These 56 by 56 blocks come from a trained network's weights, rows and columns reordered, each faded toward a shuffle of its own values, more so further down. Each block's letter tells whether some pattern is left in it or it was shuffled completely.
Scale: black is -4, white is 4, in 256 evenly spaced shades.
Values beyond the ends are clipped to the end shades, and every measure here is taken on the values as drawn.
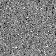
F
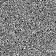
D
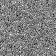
D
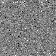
F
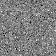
D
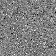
F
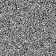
D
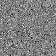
F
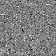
F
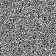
D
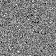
F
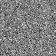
D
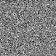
F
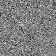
D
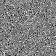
D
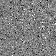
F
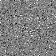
F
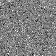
D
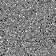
F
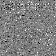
F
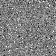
F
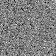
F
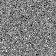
D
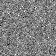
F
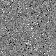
D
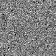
F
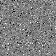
F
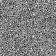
D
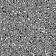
F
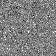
D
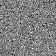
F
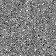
D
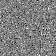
D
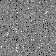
F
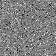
D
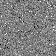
D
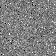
D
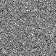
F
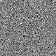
F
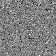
D
